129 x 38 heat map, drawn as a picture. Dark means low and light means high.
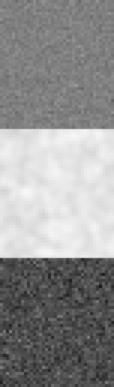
It is made of 3 by 1 panels. Panel 1,1: middling, fine-grained, faint in contrast. Panel 2,1: very high, blotchy, faint in contrast. Panel 3,1: low, fine-grained.
